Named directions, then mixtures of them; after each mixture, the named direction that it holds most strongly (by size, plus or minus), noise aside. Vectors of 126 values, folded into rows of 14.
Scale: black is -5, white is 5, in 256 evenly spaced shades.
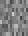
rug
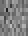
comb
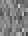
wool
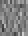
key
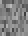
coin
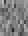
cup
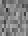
coin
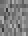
comb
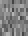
rug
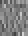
key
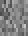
comb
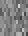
wool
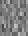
key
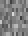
rug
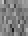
cup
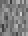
key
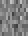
rug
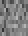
coin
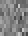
wool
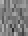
cup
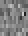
wool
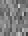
wool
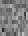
coin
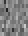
cup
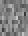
coin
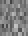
rug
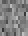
coin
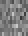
rug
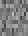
coin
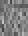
key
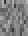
cup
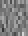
key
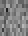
comb
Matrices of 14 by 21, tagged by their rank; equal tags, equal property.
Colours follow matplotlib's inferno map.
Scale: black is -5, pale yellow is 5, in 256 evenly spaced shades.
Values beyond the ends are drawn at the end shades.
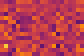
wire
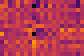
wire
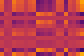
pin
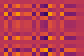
pin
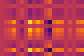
pin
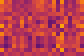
wire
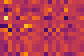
wire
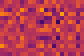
wire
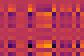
pin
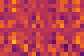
wire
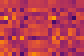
wire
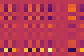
pin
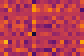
wire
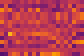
wire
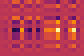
pin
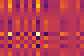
pin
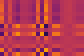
pin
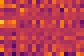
wire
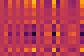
pin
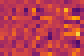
wire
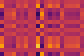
pin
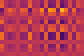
pin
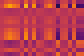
pin
